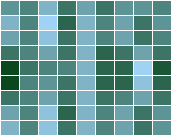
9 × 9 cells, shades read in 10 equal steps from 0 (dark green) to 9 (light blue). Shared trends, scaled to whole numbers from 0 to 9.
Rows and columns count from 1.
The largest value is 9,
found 2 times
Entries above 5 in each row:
2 4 4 3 2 2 3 4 4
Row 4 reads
3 4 6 3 7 2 3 6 3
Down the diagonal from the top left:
5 4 8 3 7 2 4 3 5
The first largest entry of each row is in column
3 3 3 5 8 8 5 3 3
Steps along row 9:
down up down up down up down up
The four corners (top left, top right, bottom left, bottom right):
5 4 7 5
